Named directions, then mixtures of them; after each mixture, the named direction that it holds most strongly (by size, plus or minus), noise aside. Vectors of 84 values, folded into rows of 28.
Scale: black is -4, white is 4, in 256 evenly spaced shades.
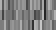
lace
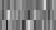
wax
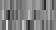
wax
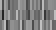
lace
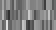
wax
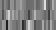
wax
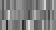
wax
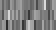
wax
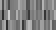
wax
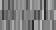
lace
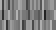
lace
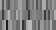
wax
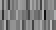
lace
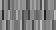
lace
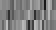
wax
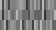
lace
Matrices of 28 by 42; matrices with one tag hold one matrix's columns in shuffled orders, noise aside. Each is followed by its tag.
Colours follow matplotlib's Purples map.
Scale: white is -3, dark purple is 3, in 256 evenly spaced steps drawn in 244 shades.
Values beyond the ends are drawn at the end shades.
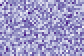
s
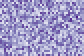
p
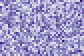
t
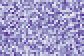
s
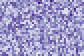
p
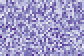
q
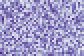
q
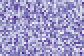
q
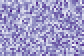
q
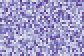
p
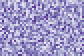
q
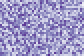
s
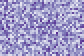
s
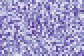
t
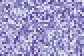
p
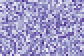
t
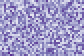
q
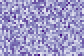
p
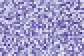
s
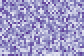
p
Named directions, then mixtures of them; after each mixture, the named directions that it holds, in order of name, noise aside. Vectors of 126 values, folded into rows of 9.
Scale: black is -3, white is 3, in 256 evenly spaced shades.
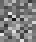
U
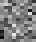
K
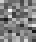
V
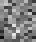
K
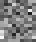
K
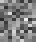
U, V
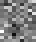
K, U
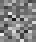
U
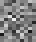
U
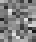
U, V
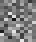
U
